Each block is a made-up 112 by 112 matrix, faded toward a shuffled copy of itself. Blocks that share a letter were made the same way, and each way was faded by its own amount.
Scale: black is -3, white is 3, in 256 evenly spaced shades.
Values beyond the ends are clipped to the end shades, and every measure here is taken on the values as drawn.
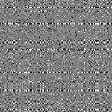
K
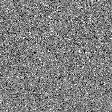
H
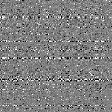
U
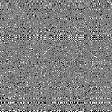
K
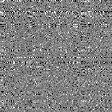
U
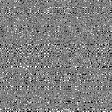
U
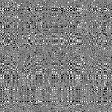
K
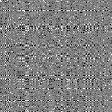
K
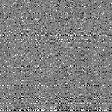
U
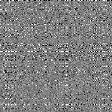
U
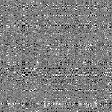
U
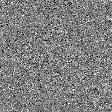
H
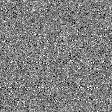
H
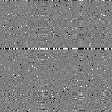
K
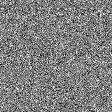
H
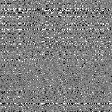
U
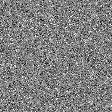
H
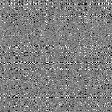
U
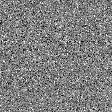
H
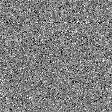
H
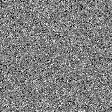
H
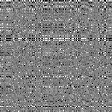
K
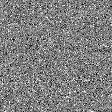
H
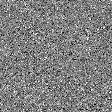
H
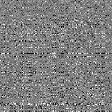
U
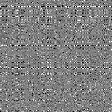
K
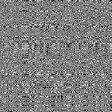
U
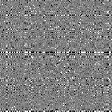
K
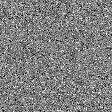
H
